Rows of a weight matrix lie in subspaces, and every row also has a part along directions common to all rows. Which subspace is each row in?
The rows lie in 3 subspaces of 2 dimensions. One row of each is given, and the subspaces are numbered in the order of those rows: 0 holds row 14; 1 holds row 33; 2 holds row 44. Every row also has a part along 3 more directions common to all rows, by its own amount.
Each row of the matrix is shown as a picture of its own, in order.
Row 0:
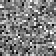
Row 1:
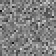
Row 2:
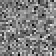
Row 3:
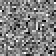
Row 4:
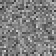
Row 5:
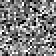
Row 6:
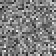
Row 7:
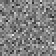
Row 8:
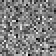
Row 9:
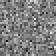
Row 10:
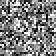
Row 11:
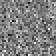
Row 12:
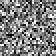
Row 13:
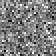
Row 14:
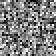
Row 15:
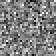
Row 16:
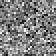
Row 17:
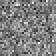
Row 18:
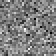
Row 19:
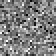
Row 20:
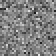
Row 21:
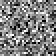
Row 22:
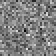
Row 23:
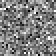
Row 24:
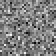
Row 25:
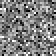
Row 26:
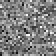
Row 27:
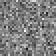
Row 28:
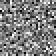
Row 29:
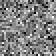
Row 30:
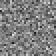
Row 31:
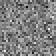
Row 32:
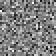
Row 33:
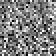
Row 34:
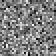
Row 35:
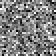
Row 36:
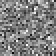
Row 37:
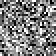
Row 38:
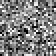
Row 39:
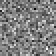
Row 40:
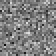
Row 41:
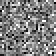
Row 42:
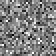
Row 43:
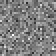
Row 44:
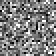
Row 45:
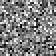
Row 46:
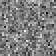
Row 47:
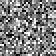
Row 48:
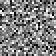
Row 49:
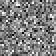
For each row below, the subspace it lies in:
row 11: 1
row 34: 1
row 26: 0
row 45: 0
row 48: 2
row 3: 2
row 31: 1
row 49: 2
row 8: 1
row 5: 0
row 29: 1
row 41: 2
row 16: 0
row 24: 2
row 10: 2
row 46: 0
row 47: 2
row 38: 0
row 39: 2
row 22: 0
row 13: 1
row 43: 2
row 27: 0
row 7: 2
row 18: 0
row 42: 2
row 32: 2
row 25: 1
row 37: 0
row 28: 2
